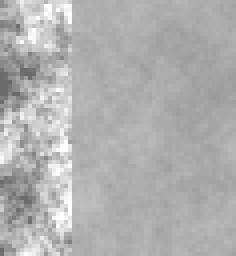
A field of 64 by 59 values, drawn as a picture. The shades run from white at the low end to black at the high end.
Overall the values sit about 30% of the way up the scale. The field is mottled with small blotches. A vertical seam about 30% of the way across splits the table, and the right part is calmer.
